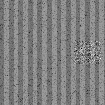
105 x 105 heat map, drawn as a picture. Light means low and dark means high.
Odd patch: rougher, in the middle right. Slope: none. Stripes: upright, repeating 11 times. Roughest part: middle right.
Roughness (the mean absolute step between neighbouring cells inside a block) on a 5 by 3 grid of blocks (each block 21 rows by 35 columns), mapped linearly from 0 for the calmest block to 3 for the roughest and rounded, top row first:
0 0 0 | 0 0 0 | 0 0 3 | 0 0 0 | 0 0 0
